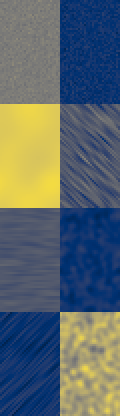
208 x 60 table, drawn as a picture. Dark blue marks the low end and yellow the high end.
The table splits into 4 rows of 2 panels. Panel 1,1: middling, fine-grained, faint in contrast. Panel 1,2: very low, fine-grained, faint in contrast. Panel 2,1: very high, smooth, faint in contrast. Panel 2,2: low, slanting down to the right. Panel 3,1: low, streaked across, faint in contrast. Panel 3,2: very low, blotchy, faint in contrast. Panel 4,1: very low, slanting up to the right, faint in contrast. Panel 4,2: high, blotchy.
